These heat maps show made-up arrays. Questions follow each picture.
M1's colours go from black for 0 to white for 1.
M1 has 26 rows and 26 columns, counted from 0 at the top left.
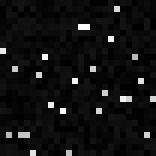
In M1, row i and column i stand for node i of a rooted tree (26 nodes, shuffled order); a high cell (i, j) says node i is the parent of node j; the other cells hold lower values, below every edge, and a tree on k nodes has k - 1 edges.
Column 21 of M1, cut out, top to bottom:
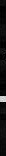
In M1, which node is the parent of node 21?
16
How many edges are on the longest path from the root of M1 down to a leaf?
13
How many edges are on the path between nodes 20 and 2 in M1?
4
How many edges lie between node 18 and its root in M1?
6
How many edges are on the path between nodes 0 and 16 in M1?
6
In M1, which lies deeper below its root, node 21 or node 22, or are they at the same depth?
node 21
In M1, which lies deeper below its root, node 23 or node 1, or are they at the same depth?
node 23
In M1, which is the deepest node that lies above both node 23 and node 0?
13
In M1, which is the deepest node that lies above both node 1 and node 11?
22
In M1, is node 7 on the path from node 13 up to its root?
no
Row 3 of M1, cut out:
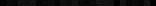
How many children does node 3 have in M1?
0
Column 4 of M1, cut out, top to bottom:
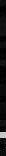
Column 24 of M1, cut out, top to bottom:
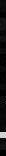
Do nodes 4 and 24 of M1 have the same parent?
yes
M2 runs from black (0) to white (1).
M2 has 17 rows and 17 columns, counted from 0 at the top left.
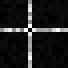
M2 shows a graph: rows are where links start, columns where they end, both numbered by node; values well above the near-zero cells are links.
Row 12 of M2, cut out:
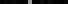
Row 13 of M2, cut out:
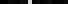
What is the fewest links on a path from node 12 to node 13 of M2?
2
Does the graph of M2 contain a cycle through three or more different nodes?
no
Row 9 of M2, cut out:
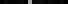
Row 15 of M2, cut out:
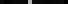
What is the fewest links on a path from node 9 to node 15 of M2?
2
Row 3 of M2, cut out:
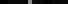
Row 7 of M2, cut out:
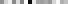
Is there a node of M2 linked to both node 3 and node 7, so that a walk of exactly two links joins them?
no
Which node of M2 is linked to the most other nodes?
node 7
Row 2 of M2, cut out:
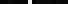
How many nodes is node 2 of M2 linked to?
1
